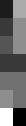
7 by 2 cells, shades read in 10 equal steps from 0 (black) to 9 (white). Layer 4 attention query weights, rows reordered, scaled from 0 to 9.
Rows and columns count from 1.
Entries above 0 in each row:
2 2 2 2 2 2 1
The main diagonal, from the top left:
1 5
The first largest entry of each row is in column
2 2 2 1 1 1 1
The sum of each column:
26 26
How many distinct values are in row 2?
2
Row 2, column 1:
2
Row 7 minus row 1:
8 -6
